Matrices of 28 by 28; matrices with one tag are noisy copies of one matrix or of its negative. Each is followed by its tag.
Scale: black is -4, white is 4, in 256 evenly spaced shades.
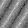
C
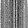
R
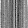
R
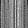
R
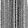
R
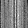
R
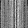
R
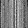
R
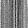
R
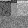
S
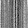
R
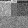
S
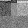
S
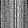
R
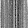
R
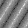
C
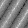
C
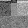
S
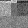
S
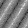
C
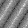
C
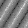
C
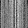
R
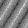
C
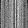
R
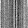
R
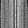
R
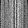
R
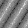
C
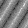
C
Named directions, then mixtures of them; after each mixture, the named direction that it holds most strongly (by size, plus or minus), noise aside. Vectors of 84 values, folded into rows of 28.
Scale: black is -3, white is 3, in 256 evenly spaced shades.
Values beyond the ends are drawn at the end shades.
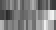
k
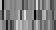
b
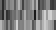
k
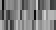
b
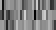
b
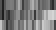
k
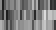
k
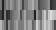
k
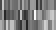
b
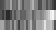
k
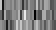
b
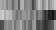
k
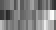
k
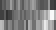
k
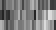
k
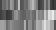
k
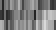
k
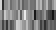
b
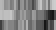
k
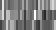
b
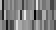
b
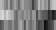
k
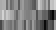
k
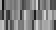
b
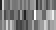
b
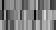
b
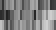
k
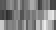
k
